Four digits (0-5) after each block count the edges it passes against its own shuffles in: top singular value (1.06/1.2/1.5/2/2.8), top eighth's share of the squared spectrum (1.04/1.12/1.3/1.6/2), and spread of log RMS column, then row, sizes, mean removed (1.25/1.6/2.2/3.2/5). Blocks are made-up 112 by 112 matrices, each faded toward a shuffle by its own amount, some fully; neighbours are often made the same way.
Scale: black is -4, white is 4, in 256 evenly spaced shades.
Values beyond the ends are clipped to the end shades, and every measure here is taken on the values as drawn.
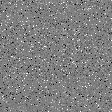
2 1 0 0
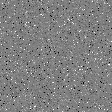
0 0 0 0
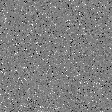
2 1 0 0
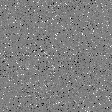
3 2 0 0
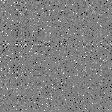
4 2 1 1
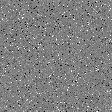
2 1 0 0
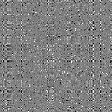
5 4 3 3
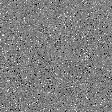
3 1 0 0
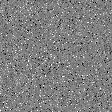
2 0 0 0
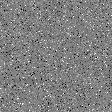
0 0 0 0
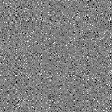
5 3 2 2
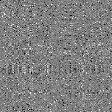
4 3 2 2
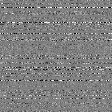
3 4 0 4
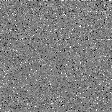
1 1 0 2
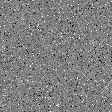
0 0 0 0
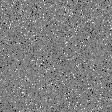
0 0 0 0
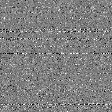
2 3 0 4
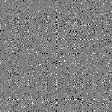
4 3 2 2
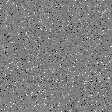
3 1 0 0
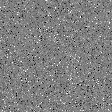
1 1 0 0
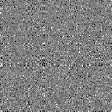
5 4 2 2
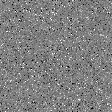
3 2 0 1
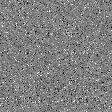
3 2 0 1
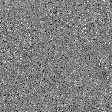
3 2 0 0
